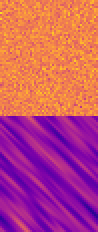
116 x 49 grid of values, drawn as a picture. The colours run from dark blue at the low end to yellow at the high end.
It is made of 2 by 1 panels. Panel 1,1: high, fine-grained. Panel 2,1: low, slanting down to the right.
